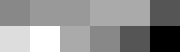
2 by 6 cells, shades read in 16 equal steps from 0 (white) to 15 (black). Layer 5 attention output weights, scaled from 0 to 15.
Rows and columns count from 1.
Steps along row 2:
down up up up up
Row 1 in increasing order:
5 5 6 6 7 10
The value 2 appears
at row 2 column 1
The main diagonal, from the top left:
7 0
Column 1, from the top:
7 2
